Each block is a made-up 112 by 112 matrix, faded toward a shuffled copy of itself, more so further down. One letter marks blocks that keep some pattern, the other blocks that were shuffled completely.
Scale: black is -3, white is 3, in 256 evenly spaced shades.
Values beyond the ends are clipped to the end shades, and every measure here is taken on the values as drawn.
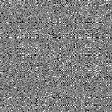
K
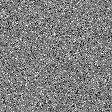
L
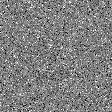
L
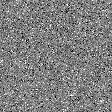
L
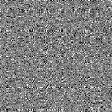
K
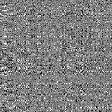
K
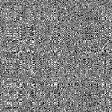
K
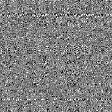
K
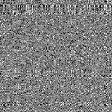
K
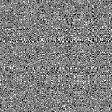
K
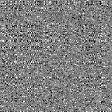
K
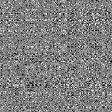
K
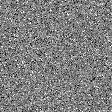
L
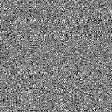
K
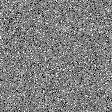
L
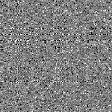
K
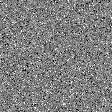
L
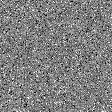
L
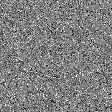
L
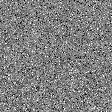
L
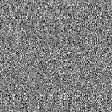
K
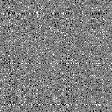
K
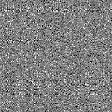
K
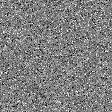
L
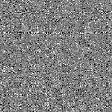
K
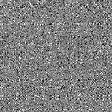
K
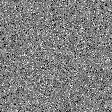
L
